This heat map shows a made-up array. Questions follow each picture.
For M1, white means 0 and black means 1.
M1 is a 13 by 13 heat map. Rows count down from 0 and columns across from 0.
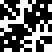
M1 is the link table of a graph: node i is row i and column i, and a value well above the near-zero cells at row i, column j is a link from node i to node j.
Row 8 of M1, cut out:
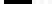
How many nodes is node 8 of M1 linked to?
7
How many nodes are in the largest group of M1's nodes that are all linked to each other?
6
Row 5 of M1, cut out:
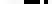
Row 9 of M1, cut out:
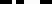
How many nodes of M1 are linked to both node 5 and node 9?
1
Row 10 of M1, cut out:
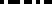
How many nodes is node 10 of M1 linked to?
9
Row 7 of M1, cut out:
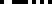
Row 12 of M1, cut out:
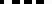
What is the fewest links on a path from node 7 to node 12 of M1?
1
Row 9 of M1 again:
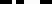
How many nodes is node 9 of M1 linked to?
8
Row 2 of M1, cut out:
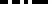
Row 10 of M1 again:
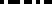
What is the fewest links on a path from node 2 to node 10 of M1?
1
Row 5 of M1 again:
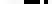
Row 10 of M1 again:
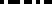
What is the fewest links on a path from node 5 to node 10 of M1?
2
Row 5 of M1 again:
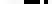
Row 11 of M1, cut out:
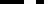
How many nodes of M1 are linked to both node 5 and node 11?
1
